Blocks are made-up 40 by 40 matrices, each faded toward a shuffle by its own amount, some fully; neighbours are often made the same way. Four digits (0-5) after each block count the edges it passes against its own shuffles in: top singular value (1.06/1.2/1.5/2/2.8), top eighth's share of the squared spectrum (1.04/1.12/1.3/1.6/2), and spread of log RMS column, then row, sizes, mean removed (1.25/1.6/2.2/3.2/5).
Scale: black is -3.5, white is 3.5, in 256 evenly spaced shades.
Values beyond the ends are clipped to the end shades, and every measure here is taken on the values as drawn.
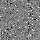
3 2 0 0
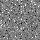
1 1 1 0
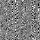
2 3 3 0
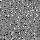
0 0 0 0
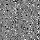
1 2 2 0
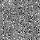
1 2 2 0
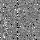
2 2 2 0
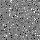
1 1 1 0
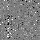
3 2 0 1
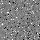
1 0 0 0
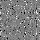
3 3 1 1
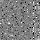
2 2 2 0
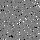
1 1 0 0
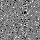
1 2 1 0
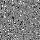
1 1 2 0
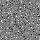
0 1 0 0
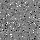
0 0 0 0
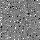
1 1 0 0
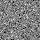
0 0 0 0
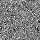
0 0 0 0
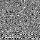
3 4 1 2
